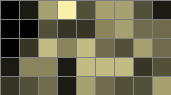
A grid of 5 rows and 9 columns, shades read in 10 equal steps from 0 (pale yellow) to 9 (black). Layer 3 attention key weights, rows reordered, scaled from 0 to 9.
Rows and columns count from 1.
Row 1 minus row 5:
2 2 -2 -8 3 -2 -3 0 5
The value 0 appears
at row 1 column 4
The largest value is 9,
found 4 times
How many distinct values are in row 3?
7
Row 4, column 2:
4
